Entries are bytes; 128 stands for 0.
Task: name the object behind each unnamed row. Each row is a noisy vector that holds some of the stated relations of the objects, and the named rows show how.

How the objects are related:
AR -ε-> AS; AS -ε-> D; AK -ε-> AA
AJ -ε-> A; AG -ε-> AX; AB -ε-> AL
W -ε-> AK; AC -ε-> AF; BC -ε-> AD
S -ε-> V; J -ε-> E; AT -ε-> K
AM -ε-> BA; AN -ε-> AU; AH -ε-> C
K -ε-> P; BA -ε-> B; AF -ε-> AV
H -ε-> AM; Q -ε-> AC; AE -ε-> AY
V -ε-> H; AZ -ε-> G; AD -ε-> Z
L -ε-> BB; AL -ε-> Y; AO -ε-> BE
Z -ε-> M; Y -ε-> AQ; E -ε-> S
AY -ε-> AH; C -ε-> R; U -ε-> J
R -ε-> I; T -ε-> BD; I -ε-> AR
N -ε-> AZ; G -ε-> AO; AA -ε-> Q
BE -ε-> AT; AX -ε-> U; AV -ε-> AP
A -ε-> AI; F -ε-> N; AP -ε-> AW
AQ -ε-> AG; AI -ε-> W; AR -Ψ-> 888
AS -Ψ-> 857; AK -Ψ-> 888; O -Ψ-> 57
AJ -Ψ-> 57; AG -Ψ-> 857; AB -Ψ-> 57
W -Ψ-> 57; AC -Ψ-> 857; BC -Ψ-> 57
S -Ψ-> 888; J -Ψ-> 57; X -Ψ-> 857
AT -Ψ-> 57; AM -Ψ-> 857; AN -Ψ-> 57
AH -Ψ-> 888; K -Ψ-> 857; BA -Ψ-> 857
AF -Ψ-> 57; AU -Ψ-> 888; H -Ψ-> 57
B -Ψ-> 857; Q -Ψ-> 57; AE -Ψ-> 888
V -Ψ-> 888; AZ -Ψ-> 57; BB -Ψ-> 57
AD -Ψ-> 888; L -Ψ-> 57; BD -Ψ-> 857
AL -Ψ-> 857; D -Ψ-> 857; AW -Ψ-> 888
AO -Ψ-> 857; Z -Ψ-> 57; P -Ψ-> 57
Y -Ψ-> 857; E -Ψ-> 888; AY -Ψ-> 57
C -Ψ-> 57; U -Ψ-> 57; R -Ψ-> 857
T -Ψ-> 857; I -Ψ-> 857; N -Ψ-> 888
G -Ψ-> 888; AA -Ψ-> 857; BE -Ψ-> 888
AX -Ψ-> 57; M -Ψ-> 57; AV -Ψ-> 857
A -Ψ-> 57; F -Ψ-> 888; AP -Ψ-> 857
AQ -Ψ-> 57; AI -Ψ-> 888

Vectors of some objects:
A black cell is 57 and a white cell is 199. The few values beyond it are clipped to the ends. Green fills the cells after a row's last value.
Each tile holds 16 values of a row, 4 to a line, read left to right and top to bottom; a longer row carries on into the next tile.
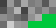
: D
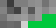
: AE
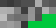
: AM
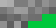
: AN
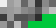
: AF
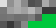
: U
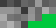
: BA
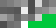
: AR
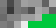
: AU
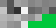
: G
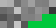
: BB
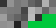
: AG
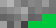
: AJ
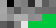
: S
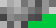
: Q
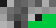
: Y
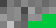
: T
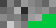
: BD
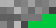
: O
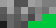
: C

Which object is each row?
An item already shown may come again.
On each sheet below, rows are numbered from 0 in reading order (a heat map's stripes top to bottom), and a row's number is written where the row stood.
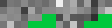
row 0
T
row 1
AF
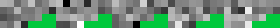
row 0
P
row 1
E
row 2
AT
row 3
AO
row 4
G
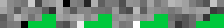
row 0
AT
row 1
S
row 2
F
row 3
AX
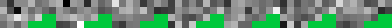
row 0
BE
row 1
E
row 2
J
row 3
I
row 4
AA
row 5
R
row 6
U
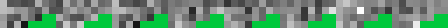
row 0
H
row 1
AS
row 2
H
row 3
AP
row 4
BA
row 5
AV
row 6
AZ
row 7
AD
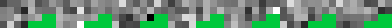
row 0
K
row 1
N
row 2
AQ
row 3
AI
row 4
AC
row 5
W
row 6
U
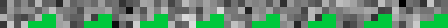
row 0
I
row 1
AL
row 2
AH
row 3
AK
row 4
B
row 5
AG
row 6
AX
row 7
V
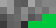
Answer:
AY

